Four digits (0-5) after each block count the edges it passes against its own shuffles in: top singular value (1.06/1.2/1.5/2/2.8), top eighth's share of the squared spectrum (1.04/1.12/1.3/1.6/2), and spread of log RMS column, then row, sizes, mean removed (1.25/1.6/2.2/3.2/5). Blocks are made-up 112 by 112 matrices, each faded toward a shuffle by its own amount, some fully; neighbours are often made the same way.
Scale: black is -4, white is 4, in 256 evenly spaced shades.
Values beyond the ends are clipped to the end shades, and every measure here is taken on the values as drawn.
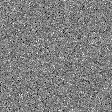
0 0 0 0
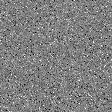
0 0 0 0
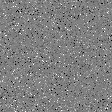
1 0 0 0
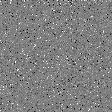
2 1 0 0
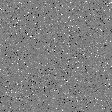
0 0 0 0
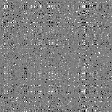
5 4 3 3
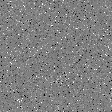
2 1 0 0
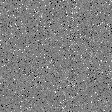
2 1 0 0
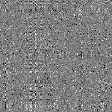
4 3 3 1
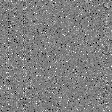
3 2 1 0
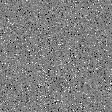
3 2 1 0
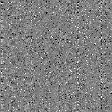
4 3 2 1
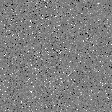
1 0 0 0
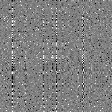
5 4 3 1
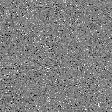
3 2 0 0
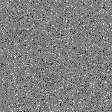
2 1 0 0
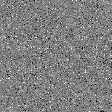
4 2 1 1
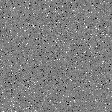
2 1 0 0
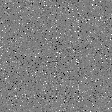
3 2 1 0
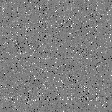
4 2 1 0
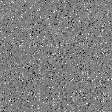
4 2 1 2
